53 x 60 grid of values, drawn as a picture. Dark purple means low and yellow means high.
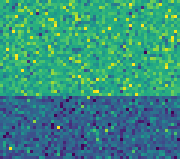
Average level on the scale: 50%. Stripes: none. Seam: horizontal, 60% of the way down, the top part higher.
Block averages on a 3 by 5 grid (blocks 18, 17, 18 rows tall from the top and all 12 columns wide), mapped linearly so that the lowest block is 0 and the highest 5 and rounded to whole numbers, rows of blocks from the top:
55555 / 44444 / 00000
